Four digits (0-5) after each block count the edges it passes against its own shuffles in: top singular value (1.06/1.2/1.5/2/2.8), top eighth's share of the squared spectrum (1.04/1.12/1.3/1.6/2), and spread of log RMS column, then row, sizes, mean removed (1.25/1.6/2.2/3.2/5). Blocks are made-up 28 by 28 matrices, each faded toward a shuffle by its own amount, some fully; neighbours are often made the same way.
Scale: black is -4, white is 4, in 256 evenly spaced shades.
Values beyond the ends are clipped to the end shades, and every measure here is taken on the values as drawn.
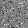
0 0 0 0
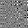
3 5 2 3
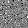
0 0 0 0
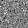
0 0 0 0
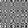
4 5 3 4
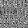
3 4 1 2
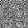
3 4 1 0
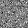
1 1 0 0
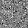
1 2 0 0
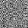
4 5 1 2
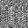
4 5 1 2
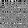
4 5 2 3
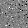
1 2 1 0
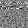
2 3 0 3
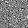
0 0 0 0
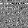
2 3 0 2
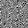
1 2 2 0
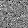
0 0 0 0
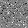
1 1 0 1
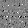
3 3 0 1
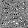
2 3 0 1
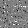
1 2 0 0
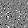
3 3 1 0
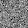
0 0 0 0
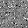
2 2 0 0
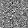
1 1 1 0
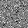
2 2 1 0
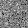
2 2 0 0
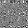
3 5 2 2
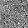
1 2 0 1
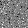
0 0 0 0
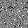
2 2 0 1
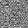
3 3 1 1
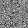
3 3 0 1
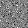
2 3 1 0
